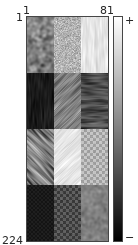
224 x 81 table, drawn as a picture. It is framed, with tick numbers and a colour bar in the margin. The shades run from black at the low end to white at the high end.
It is made of 4 by 3 panels. Panel 1,1: middling, blotchy. Panel 1,2: high, fine-grained. Panel 1,3: very high, streaked downward, faint in contrast. Panel 2,1: very low, streaked downward, faint in contrast. Panel 2,2: middling, slanting up to the right. Panel 2,3: low, streaked across. Panel 3,1: middling, slanting down to the right, strong in contrast. Panel 3,2: very high, slanting up to the right, faint in contrast. Panel 3,3: high, checkered. Panel 4,1: very low, checkered, faint in contrast. Panel 4,2: low, checkered. Panel 4,3: middling, blotchy, faint in contrast.
